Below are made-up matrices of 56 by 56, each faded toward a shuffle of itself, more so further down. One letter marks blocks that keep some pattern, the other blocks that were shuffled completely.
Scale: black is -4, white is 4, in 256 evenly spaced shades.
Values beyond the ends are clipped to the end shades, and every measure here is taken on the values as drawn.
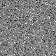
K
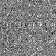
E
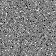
K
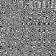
E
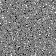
K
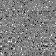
E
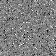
K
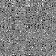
E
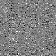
E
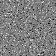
K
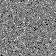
K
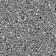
K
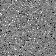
K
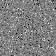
K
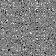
E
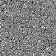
E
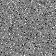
K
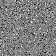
K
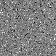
K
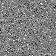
K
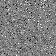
K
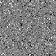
E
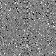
E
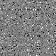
E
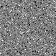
K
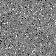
K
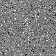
K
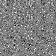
E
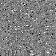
E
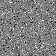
K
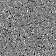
K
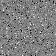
K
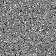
K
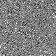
K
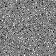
K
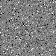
K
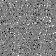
E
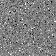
K
